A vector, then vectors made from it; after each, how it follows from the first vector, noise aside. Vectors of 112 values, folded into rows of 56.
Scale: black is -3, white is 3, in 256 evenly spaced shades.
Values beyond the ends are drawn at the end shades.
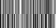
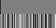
partly zeroed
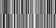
wrapped around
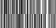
wrapped around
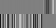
partly zeroed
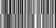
reversed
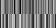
sign-scrambled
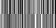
reversed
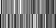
sign-scrambled
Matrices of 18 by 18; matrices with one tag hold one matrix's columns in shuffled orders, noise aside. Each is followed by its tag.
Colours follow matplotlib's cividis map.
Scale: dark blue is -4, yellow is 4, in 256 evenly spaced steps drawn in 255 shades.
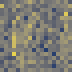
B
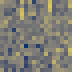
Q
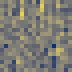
Q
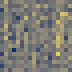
B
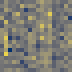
B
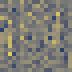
B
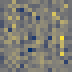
B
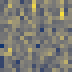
Q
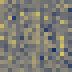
B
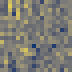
Q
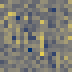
B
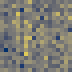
B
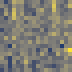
Q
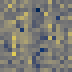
B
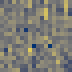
Q
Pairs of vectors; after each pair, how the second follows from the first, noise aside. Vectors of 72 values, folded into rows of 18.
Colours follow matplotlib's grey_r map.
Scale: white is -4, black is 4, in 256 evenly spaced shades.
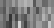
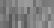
shrunk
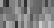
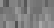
shrunk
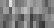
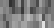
reversed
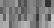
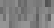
shrunk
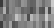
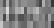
reversed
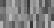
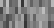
reversed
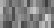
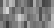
reversed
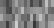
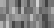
reversed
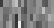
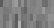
shrunk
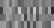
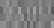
shrunk
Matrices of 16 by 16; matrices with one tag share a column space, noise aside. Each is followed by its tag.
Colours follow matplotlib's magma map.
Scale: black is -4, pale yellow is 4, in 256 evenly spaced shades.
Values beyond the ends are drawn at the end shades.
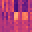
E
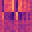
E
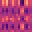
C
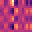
C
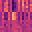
E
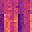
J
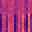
J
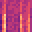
J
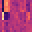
E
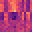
E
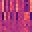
E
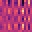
C
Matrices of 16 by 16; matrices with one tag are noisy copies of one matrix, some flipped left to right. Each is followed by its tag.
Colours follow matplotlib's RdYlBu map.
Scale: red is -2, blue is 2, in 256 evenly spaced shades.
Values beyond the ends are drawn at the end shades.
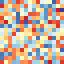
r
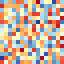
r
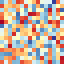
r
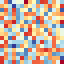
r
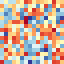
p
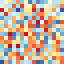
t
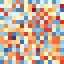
t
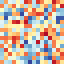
p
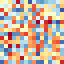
t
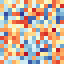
p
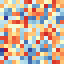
p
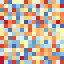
r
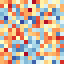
p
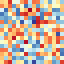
p
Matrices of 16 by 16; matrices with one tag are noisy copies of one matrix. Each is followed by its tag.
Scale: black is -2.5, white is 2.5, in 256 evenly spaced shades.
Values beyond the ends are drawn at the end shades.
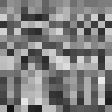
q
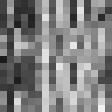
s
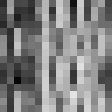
s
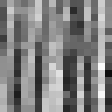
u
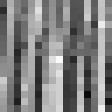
u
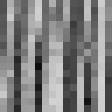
u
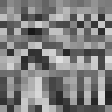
q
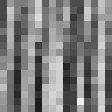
u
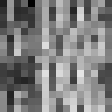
s
